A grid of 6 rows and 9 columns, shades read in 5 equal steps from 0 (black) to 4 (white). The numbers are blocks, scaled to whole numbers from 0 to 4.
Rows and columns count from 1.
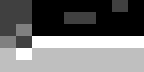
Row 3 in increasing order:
0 0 0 0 0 0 0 1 2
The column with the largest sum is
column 2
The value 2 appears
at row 3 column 2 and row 4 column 1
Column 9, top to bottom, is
0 0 0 4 3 3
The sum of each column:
11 12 10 10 11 11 10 11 10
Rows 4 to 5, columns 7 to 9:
4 4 4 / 3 3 3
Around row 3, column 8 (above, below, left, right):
0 4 0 0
